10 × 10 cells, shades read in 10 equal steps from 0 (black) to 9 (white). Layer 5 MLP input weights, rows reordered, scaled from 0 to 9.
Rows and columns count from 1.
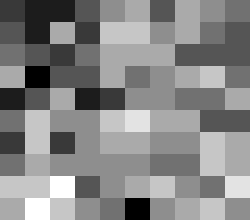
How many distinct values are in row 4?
6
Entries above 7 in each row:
0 0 0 0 0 1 0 0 2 1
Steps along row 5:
up up down up up same down same up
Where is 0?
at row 4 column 2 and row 10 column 6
